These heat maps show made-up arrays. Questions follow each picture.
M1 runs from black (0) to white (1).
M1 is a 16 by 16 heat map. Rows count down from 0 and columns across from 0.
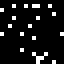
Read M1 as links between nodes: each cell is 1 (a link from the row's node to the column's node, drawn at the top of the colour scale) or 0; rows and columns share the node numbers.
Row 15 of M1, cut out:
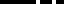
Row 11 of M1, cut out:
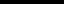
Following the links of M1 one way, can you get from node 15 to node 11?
yes
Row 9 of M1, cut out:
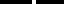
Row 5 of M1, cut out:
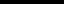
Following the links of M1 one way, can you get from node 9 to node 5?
yes
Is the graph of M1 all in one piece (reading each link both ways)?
yes
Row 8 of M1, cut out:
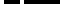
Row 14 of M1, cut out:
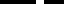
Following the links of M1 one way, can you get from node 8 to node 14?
no
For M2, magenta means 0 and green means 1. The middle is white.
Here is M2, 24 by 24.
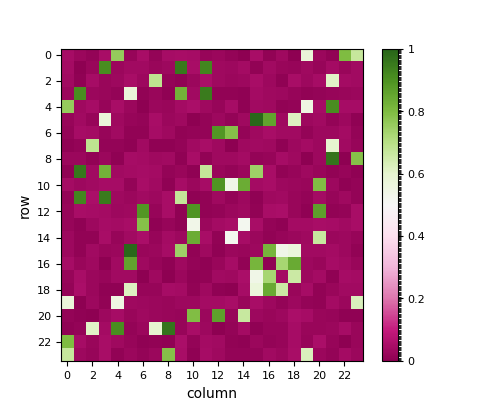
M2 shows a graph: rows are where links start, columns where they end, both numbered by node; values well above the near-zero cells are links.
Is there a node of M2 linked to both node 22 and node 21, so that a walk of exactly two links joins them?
no
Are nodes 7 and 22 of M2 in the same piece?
yes
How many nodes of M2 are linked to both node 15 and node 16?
3
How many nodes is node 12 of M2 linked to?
3
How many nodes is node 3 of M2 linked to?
4
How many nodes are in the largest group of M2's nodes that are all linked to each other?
4
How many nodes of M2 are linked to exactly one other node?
1
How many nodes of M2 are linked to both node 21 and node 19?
1
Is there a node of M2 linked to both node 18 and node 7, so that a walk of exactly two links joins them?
no
